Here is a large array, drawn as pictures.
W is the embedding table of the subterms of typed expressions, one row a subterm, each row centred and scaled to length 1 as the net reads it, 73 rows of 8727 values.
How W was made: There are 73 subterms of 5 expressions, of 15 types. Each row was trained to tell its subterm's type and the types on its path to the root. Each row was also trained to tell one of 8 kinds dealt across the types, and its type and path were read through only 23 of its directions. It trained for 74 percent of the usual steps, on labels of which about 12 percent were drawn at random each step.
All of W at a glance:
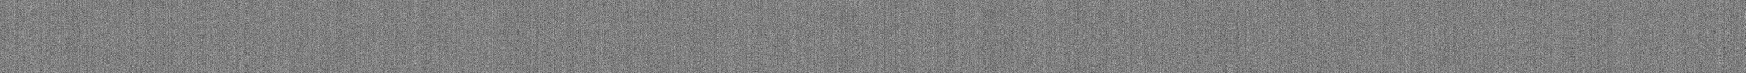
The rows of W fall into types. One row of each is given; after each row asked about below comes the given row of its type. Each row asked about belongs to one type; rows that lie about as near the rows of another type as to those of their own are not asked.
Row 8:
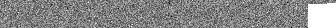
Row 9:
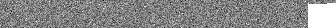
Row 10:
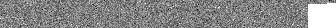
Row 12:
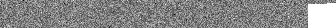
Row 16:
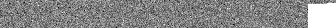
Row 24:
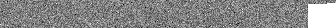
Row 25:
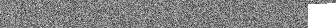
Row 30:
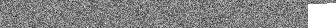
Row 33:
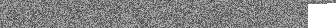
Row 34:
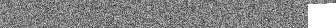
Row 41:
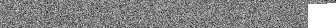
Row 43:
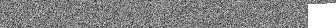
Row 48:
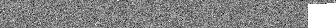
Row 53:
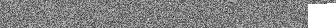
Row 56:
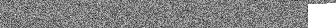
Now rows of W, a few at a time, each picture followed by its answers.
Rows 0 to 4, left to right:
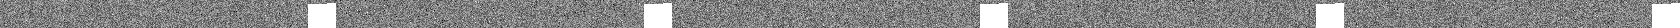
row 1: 8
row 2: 33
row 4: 33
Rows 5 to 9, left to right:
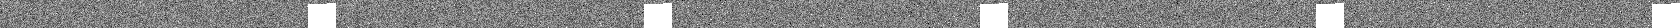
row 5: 56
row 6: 48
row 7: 8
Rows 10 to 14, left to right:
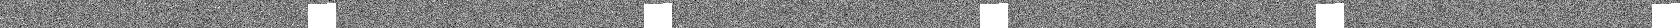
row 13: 34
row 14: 30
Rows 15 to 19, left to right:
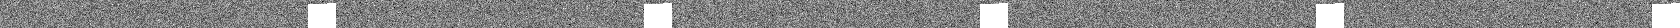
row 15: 30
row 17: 12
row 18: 56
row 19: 8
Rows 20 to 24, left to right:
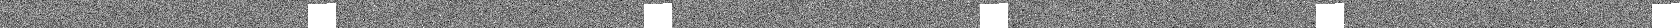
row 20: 56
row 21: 30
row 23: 53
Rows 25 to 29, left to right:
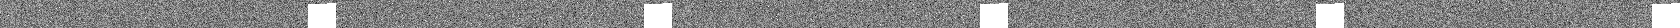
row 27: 24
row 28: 48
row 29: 34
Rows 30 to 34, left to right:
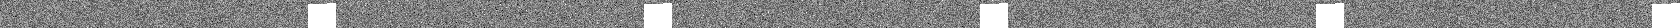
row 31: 41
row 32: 34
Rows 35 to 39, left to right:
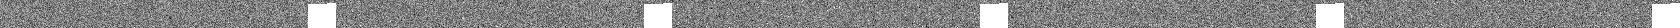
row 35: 25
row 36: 24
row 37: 48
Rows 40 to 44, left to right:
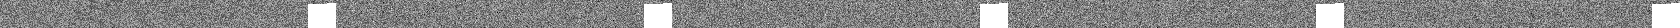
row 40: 30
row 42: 12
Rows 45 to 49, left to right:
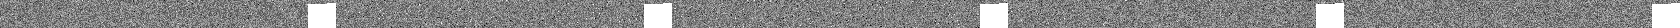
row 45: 43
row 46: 24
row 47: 9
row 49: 30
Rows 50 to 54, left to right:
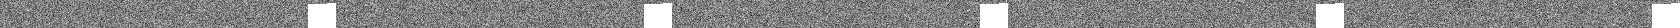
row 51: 12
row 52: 53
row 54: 48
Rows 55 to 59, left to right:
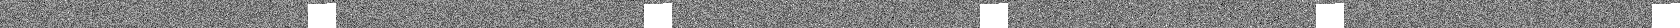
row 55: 43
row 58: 43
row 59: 56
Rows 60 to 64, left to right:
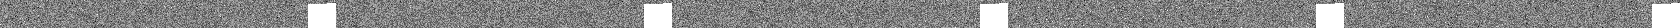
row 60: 8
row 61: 12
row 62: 8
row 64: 34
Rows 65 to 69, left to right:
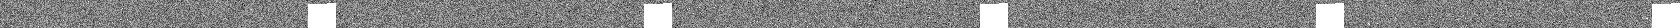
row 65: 53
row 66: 48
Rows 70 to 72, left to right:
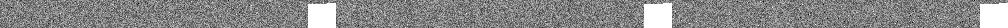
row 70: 56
